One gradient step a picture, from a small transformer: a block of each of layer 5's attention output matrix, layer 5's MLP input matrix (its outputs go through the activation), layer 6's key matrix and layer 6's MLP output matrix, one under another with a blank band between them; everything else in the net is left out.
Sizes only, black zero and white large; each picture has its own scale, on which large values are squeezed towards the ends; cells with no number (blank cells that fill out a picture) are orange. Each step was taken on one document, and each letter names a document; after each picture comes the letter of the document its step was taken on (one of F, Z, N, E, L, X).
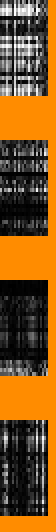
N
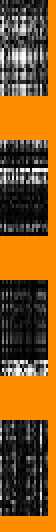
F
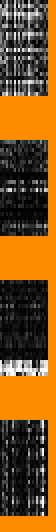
N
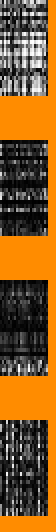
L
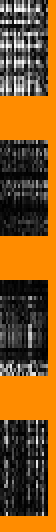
N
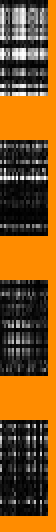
F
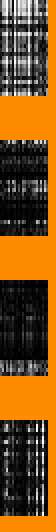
N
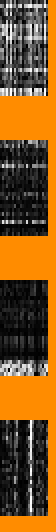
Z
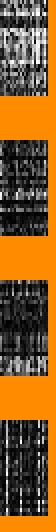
L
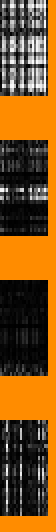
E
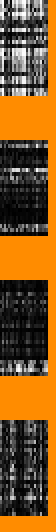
F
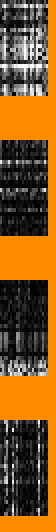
L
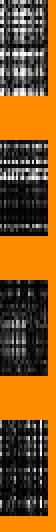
F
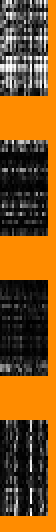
Z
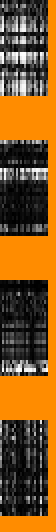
F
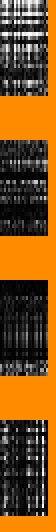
N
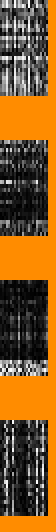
N
